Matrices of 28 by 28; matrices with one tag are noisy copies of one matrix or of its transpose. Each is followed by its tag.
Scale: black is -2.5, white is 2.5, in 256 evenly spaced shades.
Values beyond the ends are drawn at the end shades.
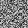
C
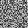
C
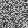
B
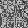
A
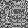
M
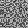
C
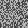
B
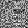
M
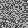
B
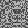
M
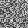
C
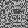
M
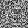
M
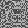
M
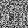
M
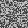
A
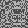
M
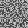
C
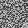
B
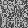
A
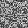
A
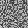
C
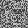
M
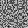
C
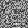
M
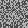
B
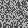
B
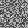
C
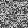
A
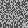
B
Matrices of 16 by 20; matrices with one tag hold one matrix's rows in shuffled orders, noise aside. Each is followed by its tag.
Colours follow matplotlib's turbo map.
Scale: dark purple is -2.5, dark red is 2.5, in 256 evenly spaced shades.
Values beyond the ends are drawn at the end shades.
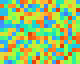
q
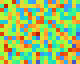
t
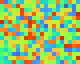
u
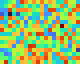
q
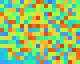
q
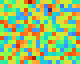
u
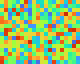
t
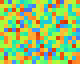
t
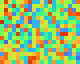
t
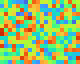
u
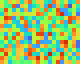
t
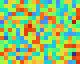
u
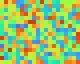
u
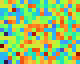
q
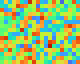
u
